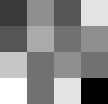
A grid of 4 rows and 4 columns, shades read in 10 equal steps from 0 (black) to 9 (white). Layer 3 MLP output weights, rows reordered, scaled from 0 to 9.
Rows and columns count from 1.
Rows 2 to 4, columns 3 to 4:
4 5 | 5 4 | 8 0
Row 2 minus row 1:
1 1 1 -3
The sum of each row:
18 18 20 21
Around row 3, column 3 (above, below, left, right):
4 8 4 4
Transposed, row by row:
2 3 7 9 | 5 6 4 4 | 3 4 5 8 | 8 5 4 0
